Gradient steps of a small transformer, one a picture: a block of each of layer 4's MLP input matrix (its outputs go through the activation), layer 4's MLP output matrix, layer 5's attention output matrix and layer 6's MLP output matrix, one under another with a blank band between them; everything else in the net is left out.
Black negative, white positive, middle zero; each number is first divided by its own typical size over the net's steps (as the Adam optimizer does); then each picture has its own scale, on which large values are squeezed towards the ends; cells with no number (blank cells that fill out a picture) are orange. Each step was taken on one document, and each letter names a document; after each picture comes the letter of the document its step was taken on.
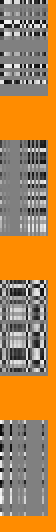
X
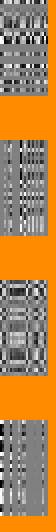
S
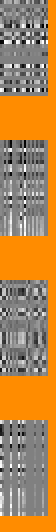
S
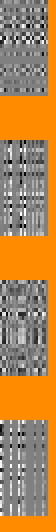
S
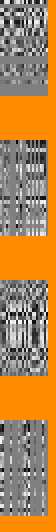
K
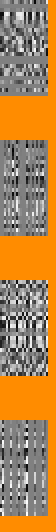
K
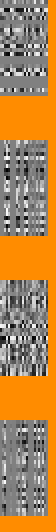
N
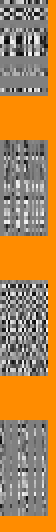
N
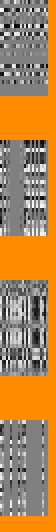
X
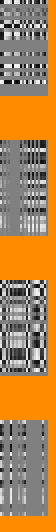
X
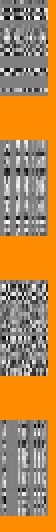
N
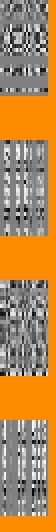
N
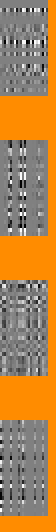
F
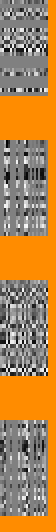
N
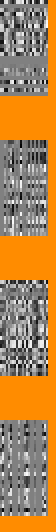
K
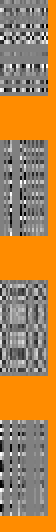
S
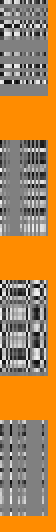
X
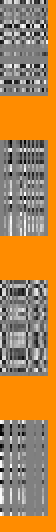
S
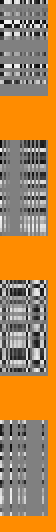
X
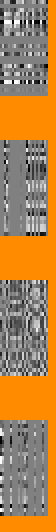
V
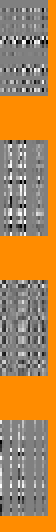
F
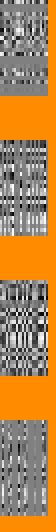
K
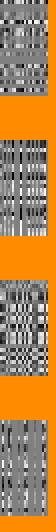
K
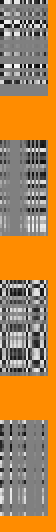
V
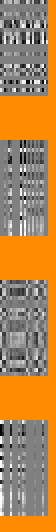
S
